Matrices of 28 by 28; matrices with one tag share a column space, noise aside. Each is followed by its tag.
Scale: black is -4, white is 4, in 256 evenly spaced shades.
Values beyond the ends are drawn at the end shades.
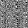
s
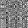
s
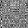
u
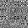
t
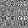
t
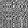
s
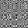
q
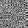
u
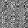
s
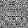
t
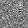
u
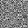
q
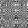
u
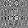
t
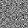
q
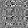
t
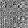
s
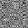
q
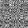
u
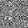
t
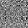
t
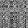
s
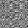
q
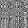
s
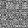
q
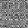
q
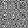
q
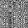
s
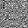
q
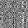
s
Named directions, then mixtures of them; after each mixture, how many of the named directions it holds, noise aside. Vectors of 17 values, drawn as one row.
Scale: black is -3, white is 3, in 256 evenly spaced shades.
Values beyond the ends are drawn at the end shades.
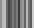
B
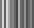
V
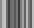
one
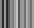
one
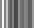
two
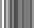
two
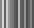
one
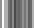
two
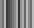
two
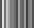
one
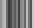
one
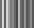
one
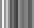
two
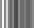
two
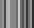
two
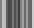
one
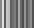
one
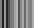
one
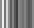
two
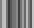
one
